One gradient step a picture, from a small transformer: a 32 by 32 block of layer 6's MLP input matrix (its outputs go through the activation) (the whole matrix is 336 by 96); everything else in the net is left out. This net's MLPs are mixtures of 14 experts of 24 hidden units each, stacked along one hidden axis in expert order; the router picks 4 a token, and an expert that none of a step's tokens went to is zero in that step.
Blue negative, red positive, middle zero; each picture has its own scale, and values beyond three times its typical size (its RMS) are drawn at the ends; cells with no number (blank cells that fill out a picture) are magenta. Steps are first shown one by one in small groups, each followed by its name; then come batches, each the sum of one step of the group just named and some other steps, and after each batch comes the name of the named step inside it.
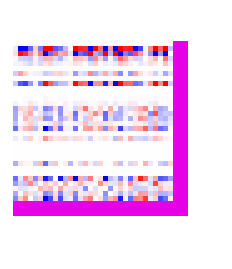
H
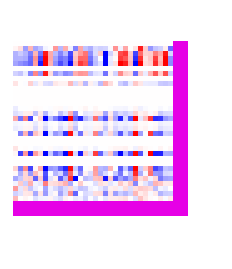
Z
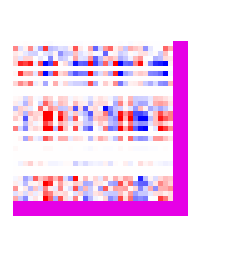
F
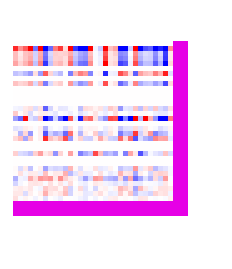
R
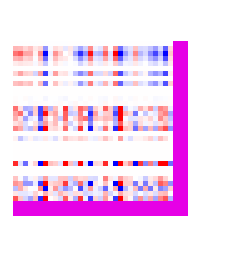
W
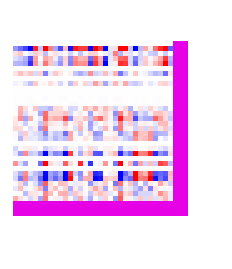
W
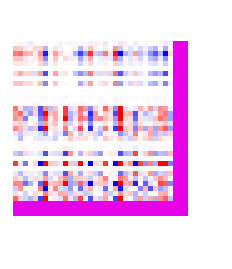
W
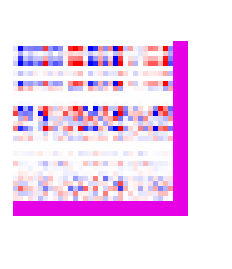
R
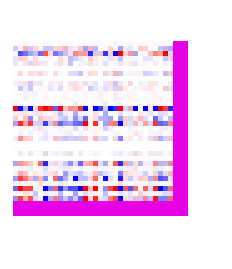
Z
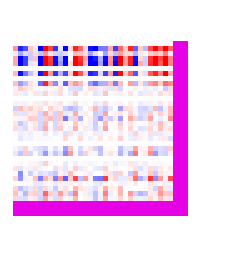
Z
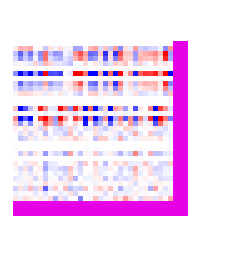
Z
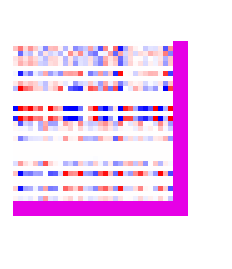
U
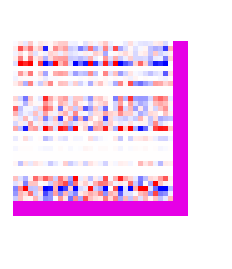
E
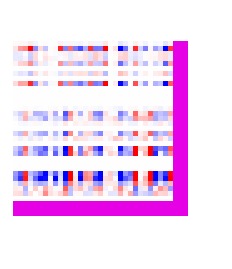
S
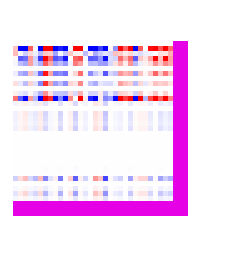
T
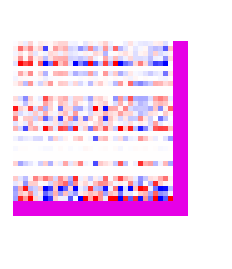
E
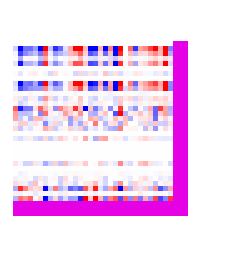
T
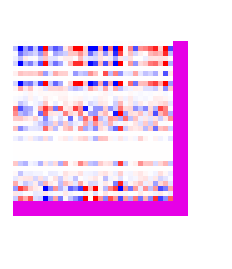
U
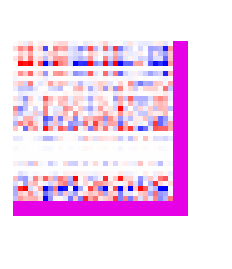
E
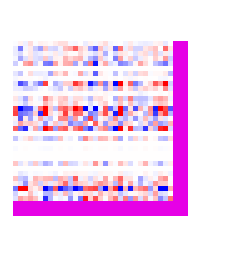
E
